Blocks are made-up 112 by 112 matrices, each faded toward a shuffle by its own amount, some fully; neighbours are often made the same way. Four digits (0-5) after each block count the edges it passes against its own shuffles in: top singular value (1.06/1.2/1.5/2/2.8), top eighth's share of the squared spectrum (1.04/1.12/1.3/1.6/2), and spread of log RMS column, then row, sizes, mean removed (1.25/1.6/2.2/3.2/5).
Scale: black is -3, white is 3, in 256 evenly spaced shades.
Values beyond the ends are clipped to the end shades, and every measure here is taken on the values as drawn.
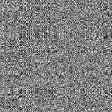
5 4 3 3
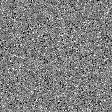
1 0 0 0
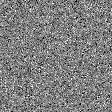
0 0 0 0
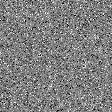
2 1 0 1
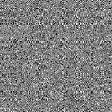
5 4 3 3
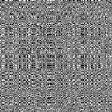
5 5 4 4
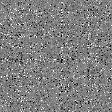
2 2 2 2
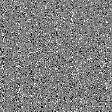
1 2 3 2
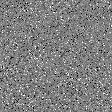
0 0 0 0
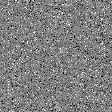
0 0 1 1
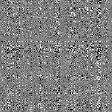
2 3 4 4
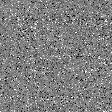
1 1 1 1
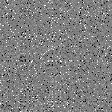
4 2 1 1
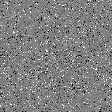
3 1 0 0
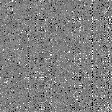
4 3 3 2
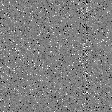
3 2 1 0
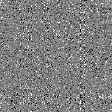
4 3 3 2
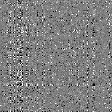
4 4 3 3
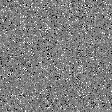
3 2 1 1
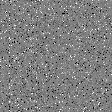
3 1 1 0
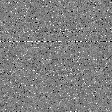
3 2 0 2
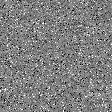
2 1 0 0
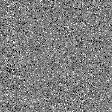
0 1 2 0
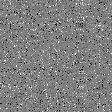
3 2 1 0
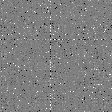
4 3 1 1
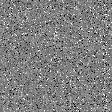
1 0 2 0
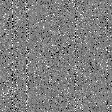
2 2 3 0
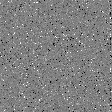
2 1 0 0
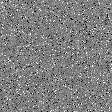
0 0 0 0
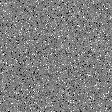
0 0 0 0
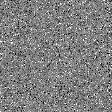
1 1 2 0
